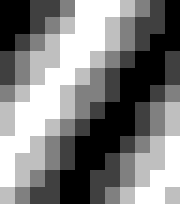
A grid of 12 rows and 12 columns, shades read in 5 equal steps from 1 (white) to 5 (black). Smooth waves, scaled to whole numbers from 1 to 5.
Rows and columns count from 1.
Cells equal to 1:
29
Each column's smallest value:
1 1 1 1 1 1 1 1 2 1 1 1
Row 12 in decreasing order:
5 5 4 4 4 3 3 2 2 2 1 1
